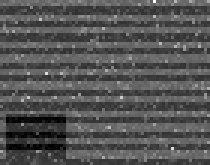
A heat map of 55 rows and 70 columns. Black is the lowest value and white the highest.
Odd patch: lower, in the bottom left. Stripes: horizontal, repeating 12 times. Ninth with the lowest average: bottom left. Average level on the scale: 30%.
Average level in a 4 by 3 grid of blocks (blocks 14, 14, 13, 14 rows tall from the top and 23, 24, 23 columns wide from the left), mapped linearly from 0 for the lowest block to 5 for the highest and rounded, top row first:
444 / 555 / 344 / 055
